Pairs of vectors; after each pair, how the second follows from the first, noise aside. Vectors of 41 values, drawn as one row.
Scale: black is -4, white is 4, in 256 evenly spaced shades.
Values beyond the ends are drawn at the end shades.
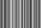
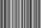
copied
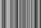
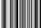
scaled up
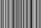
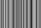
copied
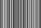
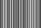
copied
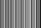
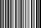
scaled up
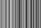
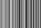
copied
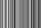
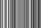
copied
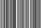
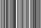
copied
